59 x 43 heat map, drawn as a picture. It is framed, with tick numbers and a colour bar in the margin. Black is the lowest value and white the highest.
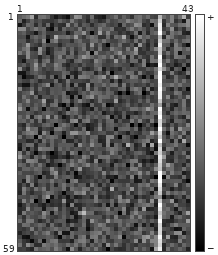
Odd lines: column 36. Histogram: skewed, a long tail of high values. Average level on the scale: 30%.
